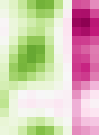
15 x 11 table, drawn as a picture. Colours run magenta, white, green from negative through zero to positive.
On average the colour sits 50% of the way up the scale. The left part is higher, up to a seam about 70% of the way across. The ninth with the lowest average is the top right. The ninth with the highest average is the middle left. No lone cell stands out from its neighbours.
